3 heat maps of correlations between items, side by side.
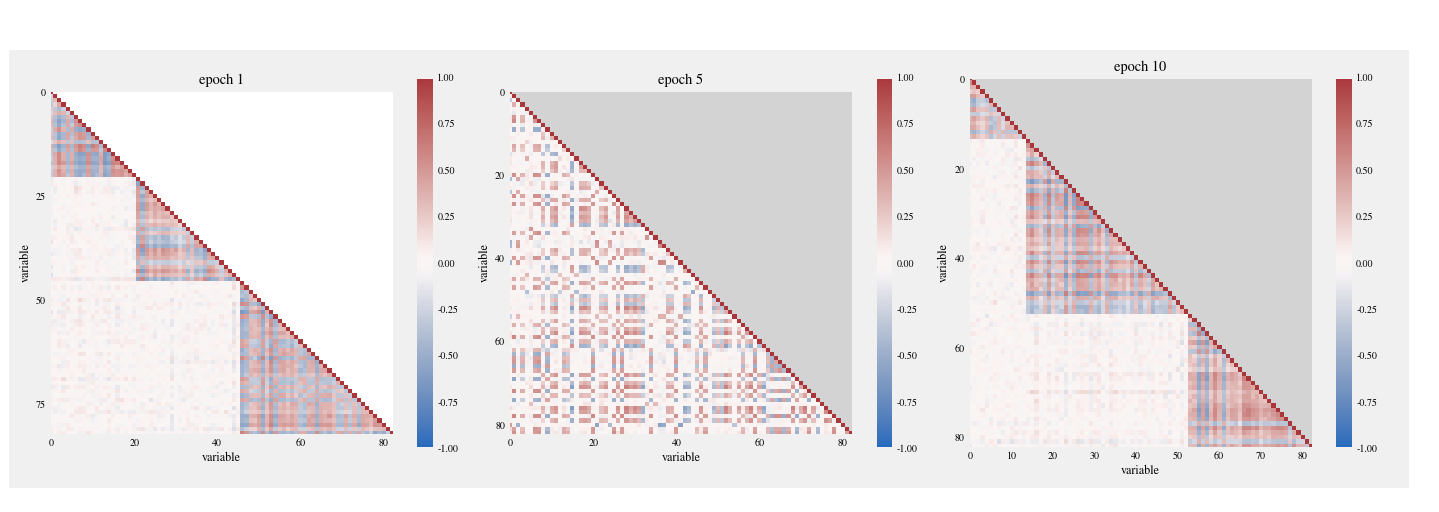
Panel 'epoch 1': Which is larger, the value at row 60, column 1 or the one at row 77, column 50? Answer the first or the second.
the second
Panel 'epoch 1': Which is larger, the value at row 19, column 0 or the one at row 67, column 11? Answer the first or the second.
the second
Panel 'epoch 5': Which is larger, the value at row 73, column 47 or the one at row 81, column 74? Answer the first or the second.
the first
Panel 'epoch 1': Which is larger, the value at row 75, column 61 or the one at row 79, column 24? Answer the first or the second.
the second
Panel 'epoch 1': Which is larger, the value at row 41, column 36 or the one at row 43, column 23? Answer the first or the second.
the second
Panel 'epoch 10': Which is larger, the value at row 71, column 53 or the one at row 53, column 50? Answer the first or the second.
the first
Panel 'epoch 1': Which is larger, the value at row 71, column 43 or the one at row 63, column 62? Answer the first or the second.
the second
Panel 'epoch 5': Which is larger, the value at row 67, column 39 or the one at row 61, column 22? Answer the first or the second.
the first
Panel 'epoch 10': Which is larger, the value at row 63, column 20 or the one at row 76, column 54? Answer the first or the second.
the second
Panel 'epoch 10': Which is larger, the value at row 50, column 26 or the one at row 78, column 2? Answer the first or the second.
the second
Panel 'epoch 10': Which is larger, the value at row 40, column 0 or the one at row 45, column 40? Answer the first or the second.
the first
